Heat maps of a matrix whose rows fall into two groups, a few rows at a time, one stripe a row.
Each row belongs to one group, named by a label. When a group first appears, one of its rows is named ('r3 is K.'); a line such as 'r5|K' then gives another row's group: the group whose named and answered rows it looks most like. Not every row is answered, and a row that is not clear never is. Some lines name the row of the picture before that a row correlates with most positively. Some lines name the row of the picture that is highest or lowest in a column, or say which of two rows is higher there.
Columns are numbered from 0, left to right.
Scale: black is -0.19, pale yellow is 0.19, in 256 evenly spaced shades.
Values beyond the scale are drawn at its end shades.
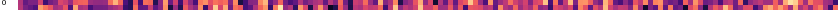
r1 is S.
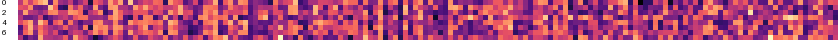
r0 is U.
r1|U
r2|U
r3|S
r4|U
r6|U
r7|S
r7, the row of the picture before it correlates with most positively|1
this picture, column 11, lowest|0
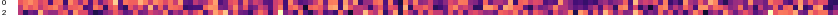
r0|U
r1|U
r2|S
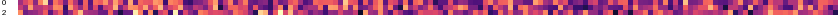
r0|U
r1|U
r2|S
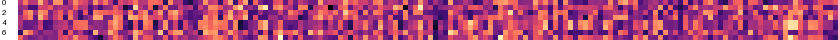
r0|U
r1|S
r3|U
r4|S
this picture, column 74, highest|3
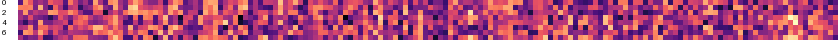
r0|U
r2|U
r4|S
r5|U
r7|S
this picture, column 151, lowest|2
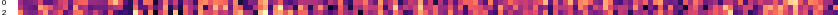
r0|S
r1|S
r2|S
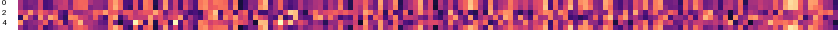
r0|S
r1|S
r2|U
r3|U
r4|S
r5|S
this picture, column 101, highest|4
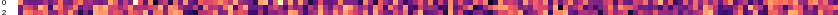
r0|S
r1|U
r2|U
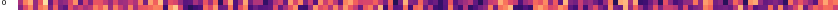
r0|U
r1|U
